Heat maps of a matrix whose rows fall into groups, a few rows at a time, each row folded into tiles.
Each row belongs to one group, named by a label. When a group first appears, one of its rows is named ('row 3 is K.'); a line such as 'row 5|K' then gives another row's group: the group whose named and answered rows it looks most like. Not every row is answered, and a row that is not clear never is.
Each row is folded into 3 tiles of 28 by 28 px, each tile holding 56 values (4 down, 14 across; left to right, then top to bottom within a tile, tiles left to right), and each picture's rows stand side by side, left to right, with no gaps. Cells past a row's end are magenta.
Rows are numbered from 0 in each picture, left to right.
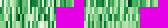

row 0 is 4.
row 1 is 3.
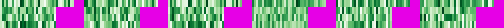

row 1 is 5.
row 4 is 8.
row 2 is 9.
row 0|9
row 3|3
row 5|3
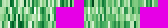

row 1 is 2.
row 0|8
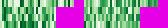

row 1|4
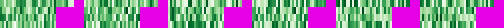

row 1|4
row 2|9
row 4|2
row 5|2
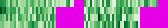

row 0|5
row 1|8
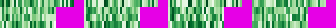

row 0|2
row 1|9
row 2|9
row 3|5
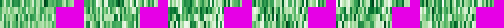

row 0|3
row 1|5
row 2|4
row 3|2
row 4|4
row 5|2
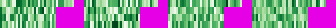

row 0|4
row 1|5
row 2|3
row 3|3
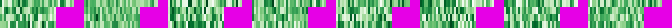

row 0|8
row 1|5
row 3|3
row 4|8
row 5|5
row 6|5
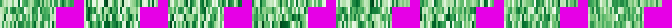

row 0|8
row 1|9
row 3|5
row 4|4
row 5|3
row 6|8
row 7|5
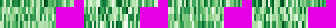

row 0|3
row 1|4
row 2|2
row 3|2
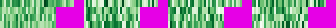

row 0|3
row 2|8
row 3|2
